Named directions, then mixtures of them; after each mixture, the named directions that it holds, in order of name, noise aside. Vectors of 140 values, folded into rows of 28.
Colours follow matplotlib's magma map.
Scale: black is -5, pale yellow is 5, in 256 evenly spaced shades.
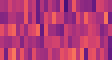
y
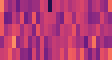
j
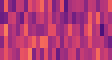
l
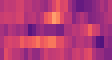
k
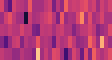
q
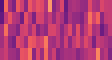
j, l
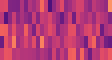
j, l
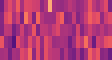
j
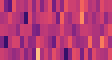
q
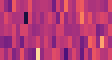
q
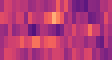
k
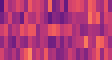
j, k, l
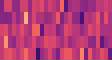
l, q, y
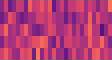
l, q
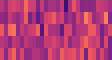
y
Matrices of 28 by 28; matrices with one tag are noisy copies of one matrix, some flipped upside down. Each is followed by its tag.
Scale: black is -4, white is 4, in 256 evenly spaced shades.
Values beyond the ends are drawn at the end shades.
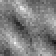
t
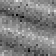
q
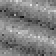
q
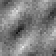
t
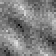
t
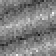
q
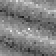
q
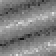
q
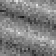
q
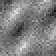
t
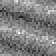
q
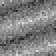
q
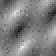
t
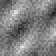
t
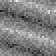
q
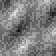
t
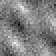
t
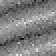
q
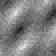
t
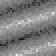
q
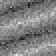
q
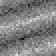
q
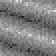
q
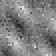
t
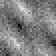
t
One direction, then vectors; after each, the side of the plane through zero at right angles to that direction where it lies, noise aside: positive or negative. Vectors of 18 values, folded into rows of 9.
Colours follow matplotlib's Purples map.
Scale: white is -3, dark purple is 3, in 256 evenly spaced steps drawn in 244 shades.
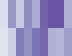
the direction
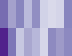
negative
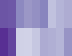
negative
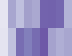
positive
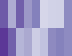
negative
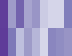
negative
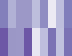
negative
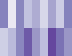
negative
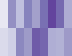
positive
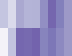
positive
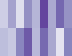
positive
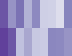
negative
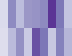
positive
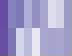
negative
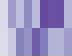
positive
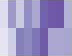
positive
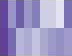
negative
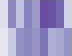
positive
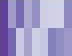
negative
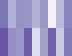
negative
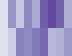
positive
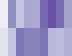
positive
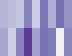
positive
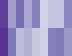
negative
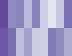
negative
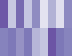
negative
